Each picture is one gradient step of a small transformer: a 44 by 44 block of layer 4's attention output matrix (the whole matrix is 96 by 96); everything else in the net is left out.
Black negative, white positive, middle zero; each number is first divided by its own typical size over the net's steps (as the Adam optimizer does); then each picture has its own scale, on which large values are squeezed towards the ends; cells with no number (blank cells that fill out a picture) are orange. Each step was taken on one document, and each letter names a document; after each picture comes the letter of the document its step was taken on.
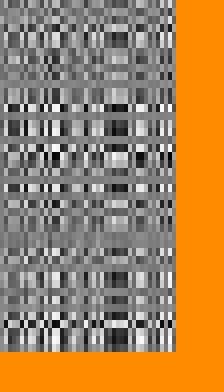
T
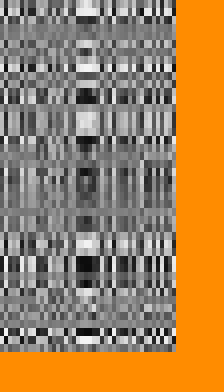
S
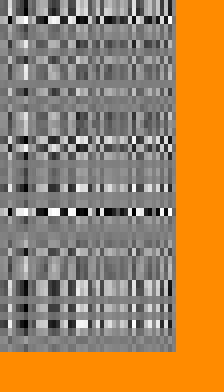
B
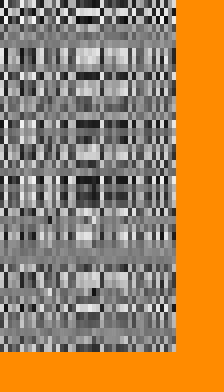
S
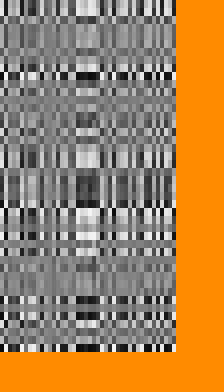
S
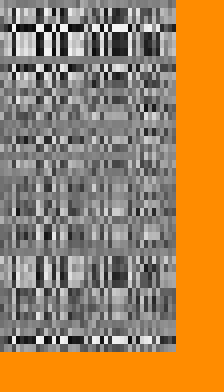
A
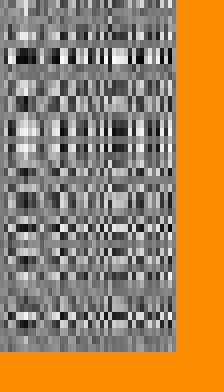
T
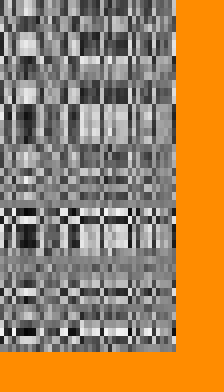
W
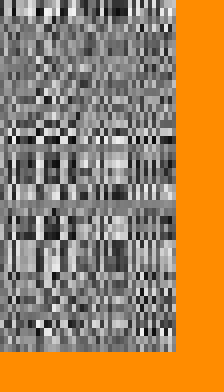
A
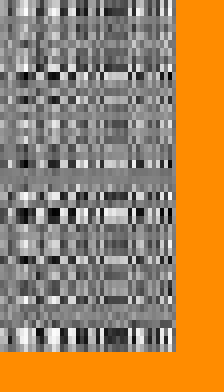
T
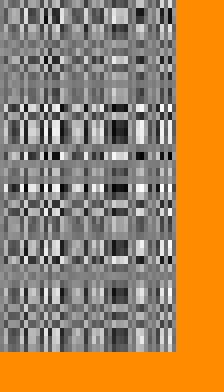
T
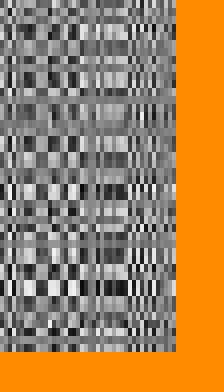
W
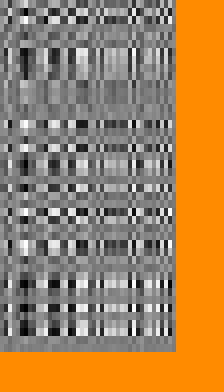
B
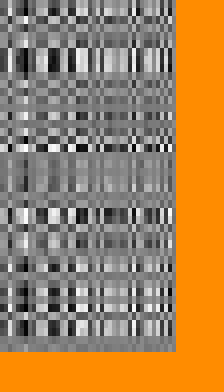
B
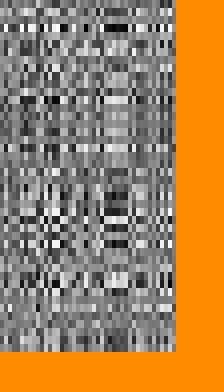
T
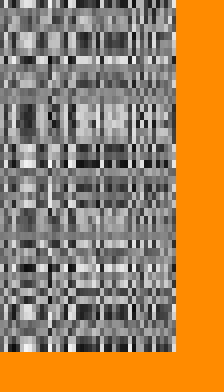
W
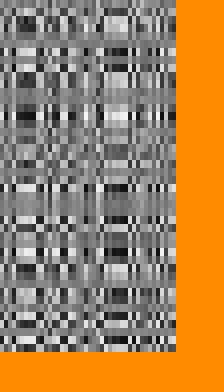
W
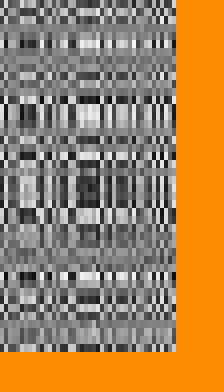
S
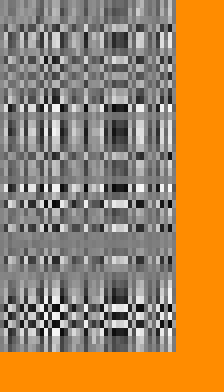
T
